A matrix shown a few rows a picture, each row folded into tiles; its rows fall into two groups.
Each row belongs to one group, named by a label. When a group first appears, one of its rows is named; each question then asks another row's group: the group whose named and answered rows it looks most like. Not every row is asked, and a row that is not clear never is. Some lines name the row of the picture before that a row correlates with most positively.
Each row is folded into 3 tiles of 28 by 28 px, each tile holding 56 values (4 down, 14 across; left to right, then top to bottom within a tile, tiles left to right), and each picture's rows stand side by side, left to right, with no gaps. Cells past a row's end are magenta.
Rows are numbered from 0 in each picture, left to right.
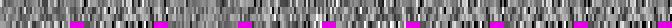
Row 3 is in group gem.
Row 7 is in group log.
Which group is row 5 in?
log
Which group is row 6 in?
log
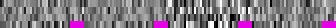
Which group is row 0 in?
log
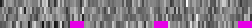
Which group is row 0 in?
log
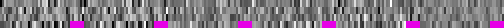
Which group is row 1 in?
log
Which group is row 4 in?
gem
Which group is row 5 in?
log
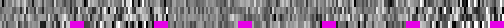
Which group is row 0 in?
gem
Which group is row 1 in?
log
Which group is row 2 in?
gem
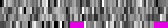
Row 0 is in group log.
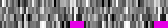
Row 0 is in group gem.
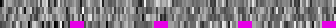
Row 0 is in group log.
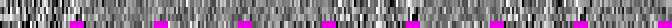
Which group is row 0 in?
gem
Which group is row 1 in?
gem
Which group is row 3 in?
log
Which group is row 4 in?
gem
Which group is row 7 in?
gem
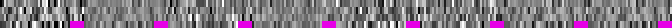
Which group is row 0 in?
log
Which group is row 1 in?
log
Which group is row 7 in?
log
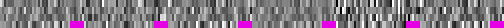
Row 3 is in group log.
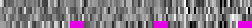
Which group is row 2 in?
gem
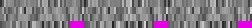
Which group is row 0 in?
log
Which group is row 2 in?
log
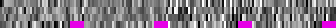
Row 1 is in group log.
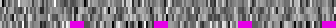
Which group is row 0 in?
gem
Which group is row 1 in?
log
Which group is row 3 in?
log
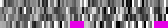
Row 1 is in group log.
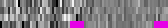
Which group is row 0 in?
gem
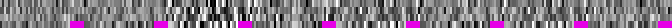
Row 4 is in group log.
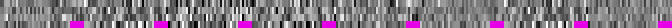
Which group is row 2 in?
gem
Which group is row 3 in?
log
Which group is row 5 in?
gem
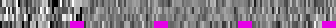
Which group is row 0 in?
gem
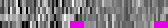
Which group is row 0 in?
gem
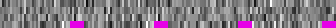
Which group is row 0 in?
gem
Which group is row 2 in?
log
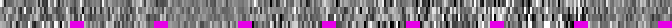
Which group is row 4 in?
log
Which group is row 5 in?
gem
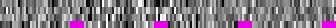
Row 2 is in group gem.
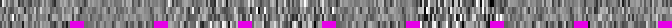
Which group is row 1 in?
log
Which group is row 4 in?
log
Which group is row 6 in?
log
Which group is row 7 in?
gem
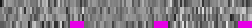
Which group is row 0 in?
log
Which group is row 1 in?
log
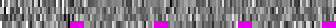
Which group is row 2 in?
gem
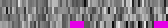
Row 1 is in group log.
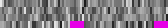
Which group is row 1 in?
log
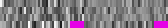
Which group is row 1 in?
log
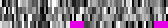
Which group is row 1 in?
log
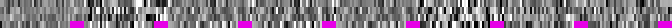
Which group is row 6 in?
gem
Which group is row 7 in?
gem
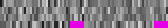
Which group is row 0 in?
log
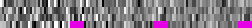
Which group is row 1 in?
gem
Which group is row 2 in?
gem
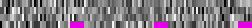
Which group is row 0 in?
gem
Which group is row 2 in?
gem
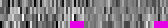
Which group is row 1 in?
gem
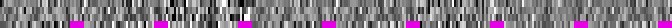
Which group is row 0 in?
log
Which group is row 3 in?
log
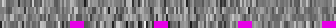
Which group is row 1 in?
log
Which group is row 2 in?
gem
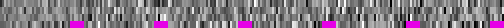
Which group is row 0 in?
log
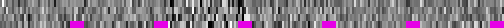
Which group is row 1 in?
log
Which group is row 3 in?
gem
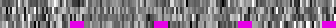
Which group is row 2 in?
gem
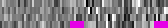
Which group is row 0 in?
gem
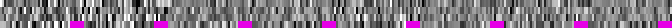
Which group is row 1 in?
gem
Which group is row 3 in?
log
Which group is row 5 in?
gem
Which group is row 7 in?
log
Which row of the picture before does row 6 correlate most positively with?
1
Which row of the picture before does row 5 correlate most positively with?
1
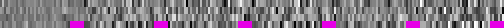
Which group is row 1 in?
log
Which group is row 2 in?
gem
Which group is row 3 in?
log
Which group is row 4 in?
gem
